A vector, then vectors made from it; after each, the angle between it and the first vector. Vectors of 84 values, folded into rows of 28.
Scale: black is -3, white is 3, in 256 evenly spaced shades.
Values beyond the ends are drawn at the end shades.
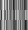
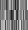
orthogonal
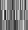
partly aligned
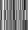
nearly parallel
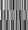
partly aligned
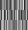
partly aligned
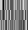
partly opposed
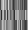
nearly parallel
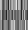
partly opposed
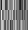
orthogonal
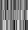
partly aligned
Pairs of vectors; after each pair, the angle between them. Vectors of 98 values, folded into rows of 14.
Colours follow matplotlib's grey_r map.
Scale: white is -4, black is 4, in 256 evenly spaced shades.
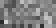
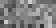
nearly parallel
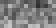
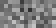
orthogonal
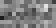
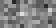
partly opposed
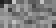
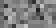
orthogonal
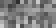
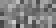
nearly opposite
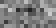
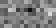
nearly parallel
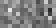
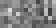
nearly parallel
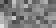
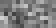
partly aligned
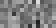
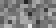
orthogonal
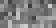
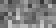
nearly parallel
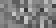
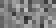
nearly opposite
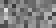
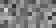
nearly parallel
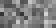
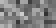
nearly opposite
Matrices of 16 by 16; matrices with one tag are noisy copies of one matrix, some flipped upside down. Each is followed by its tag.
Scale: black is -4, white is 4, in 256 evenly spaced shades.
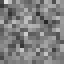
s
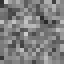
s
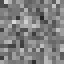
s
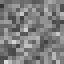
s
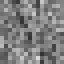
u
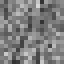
u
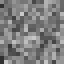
s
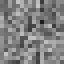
u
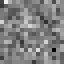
s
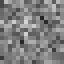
s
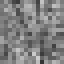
u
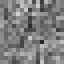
u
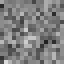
s
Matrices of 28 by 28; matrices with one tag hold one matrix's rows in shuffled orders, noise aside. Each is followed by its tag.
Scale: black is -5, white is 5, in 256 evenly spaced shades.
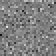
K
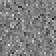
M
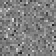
M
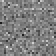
K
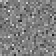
M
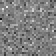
K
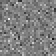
M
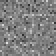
K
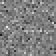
K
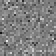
K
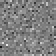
K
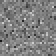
K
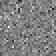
M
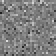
K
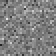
K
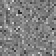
M
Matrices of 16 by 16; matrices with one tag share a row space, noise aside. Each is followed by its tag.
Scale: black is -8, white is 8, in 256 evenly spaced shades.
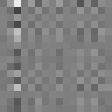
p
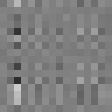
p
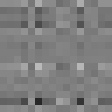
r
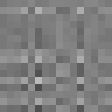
r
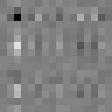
p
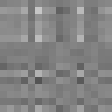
r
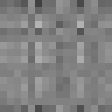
r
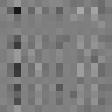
p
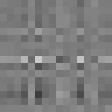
r
